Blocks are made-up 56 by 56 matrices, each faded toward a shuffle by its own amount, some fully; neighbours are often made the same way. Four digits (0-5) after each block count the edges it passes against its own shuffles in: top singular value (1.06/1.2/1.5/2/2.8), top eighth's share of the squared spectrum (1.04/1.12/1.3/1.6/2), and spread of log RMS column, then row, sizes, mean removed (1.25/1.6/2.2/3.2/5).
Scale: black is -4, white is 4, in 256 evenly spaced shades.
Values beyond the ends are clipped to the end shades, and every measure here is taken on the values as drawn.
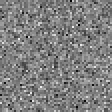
1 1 0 0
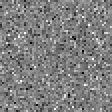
0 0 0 0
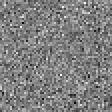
1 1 0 0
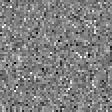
2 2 0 0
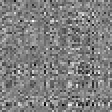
4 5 3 3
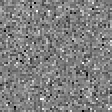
0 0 0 0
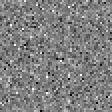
0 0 0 0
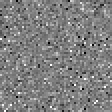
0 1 0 0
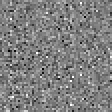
0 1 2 0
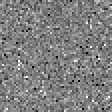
0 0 0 0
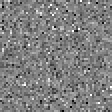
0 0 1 0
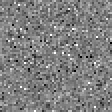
0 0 0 0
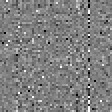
4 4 2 0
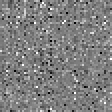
1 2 2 1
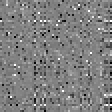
4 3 2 1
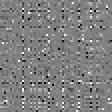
4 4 2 2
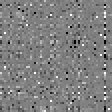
4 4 2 1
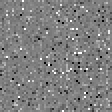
1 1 0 0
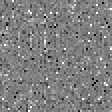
2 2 0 0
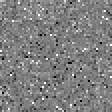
2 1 0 0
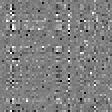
4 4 3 2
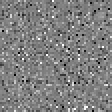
3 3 1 1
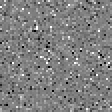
1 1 0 0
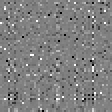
4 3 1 1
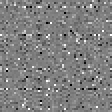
4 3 2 2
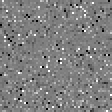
1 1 0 0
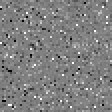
1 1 0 0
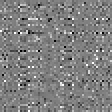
4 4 2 3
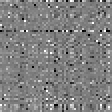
4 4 2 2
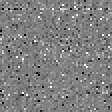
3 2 0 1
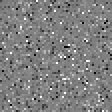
0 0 0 0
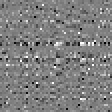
4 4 2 3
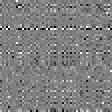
5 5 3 3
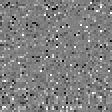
3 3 1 1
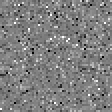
2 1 0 0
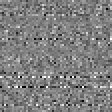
2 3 0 3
